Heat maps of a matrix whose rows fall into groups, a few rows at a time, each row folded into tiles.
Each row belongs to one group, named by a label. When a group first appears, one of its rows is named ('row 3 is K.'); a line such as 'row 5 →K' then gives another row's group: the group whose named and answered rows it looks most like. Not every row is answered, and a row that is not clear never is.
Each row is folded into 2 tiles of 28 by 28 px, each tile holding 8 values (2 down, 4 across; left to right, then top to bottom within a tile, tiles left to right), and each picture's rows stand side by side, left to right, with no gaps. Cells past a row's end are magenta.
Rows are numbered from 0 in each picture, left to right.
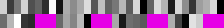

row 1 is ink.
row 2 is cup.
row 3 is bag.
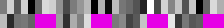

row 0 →cup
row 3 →cup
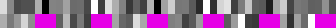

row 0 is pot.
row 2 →pot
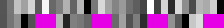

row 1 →cup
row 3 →bag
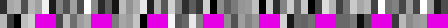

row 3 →pot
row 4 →ink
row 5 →cup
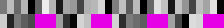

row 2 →cup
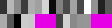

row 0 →bag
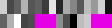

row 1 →bag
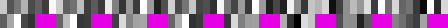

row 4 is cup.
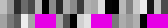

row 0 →pot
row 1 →bag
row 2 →ink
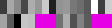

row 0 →bag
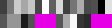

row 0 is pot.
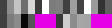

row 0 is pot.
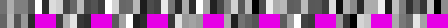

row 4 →cup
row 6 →bag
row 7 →pot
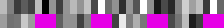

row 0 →pot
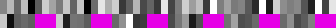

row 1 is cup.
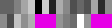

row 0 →ink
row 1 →pot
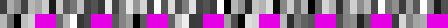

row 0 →bag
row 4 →bag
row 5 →cup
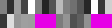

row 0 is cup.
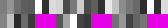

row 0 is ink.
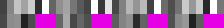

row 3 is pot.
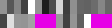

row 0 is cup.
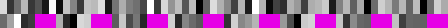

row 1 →bag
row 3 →cup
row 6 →cup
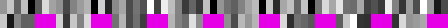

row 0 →cup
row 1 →ink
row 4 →ink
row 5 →cup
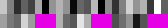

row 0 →pot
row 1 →pot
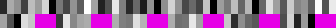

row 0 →bag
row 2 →pot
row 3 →pot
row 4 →cup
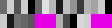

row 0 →cup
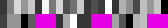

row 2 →bag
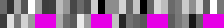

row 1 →pot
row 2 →cup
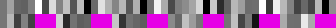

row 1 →cup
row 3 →ink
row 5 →pot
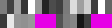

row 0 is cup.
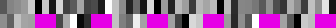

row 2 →pot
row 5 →bag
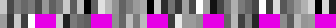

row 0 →ink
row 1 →cup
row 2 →ink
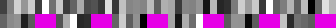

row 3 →ink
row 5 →cup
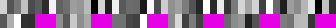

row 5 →ink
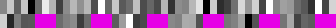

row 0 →cup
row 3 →ink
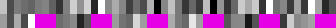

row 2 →pot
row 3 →pot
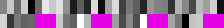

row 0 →cup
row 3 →bag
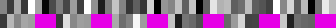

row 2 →pot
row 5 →cup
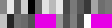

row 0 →cup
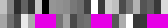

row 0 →pot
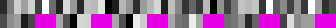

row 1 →bag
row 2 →bag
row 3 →pot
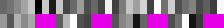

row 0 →ink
